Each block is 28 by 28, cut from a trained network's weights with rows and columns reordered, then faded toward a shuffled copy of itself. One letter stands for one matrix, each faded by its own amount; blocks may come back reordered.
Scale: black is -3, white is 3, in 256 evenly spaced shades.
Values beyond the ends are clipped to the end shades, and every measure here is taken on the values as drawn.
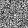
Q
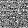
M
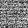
M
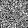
Q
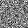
Q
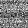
M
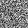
Q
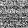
M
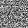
M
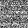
M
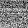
M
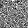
Q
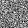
Q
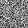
Q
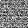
M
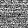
M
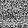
M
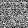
M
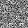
Q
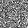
Q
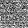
M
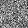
Q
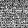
M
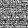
M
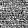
M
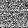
M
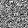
Q
